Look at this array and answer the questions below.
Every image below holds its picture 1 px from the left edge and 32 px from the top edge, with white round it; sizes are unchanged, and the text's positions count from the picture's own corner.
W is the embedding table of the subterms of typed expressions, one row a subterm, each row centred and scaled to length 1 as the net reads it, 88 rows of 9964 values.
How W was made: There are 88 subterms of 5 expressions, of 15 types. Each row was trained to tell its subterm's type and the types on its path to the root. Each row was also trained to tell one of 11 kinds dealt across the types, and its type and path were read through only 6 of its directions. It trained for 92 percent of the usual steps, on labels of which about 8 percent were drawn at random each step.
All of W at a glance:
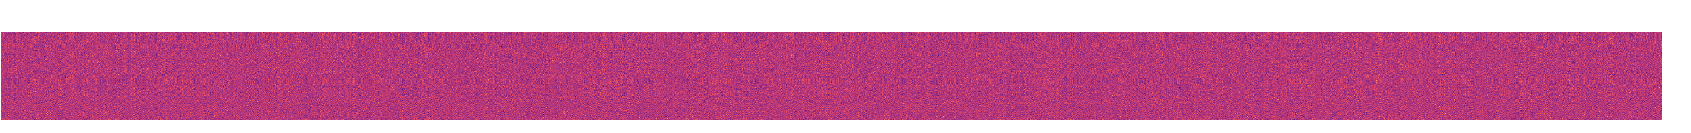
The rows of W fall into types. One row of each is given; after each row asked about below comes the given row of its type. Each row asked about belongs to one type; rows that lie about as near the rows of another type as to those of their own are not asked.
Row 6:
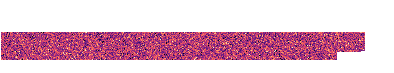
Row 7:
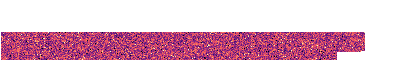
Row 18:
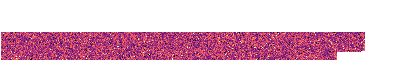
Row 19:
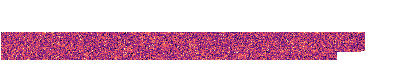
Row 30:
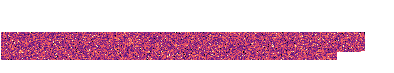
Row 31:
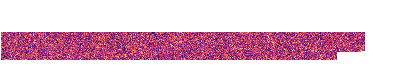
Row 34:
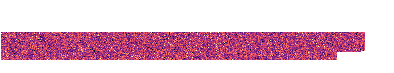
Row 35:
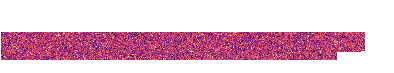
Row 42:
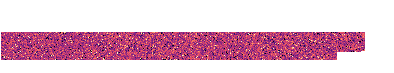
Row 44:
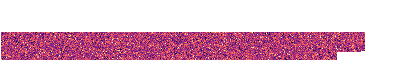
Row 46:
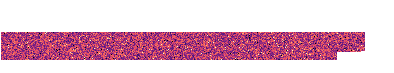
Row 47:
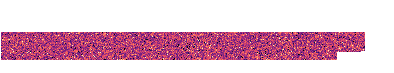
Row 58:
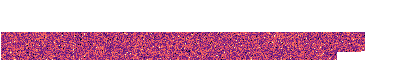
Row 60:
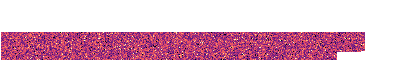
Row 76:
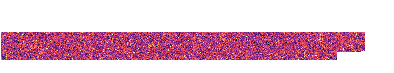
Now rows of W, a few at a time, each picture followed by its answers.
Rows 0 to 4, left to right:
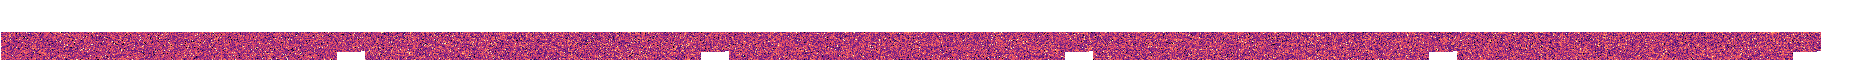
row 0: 44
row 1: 35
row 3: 7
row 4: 6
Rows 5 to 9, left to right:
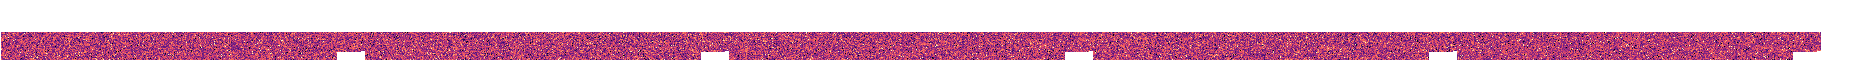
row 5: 44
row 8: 6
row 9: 46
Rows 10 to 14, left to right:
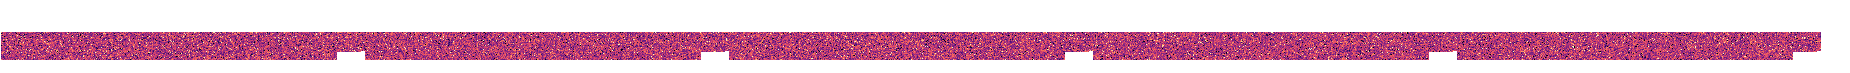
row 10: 47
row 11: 19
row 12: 60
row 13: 18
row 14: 60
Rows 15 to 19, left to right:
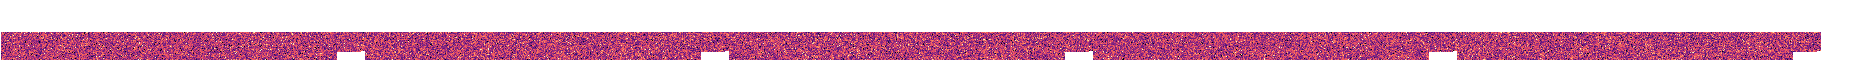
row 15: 58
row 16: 42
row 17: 47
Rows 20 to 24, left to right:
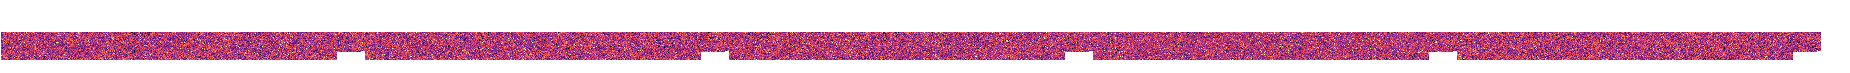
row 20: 44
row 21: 44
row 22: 35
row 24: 58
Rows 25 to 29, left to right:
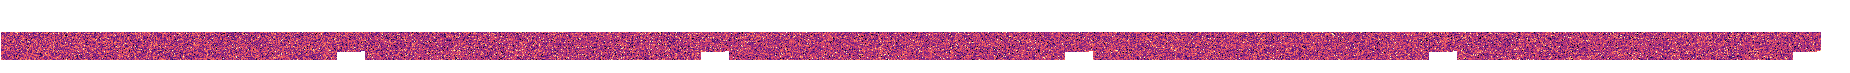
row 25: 6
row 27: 60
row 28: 7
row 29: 18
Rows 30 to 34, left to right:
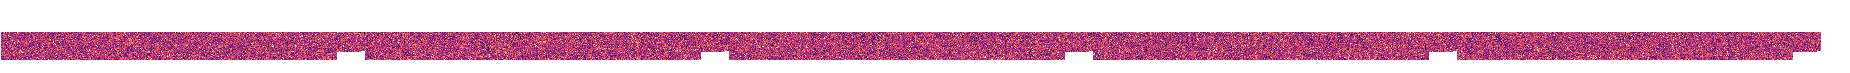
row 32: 6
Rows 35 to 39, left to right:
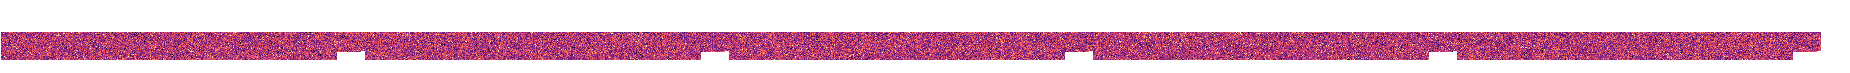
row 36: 18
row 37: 46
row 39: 58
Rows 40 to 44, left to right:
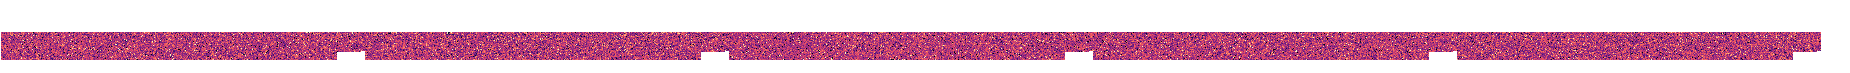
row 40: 19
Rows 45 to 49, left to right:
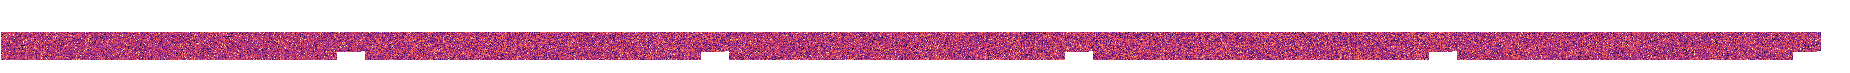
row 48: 47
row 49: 46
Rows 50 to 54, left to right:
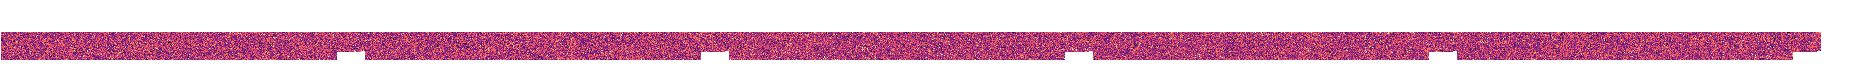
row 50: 46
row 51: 47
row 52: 19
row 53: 76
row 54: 42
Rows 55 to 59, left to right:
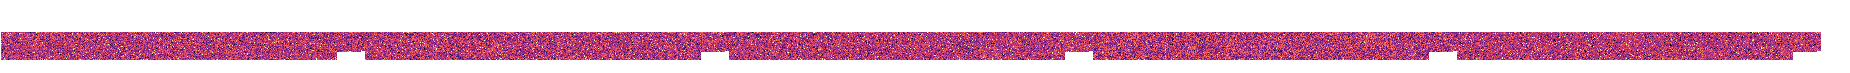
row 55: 34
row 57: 35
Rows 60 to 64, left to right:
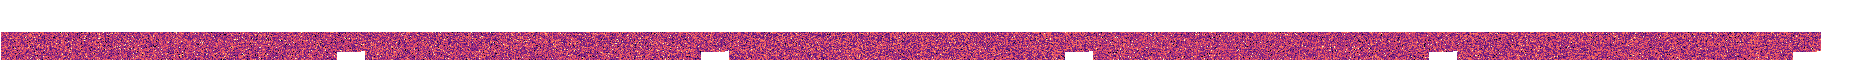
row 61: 46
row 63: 6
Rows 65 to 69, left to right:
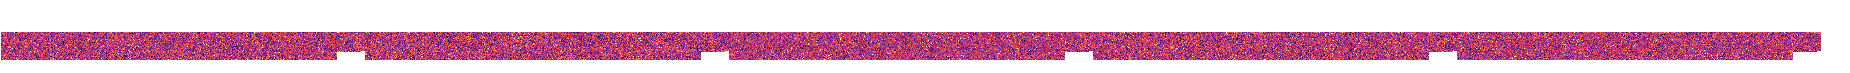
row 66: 46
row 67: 44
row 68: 19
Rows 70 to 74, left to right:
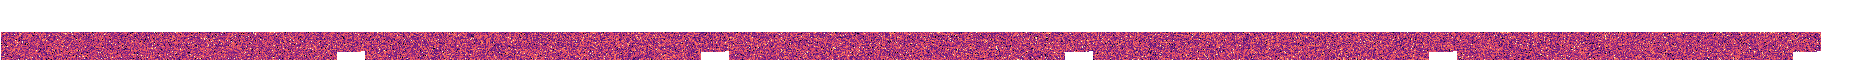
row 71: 18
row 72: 6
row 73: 42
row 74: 76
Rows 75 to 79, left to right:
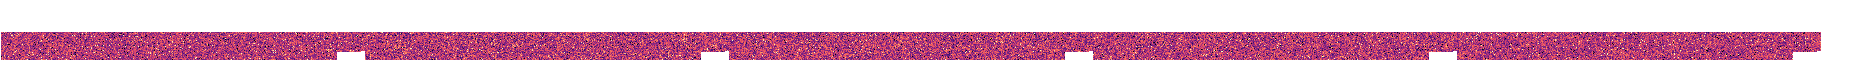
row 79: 18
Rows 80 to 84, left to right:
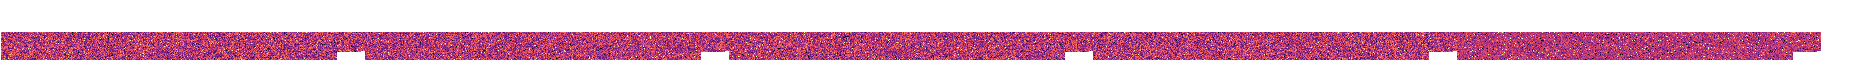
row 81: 42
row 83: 60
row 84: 35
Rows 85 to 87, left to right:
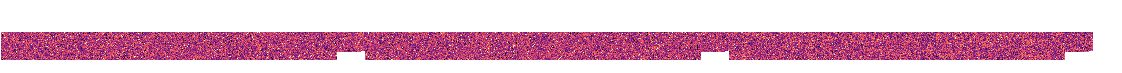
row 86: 44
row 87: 18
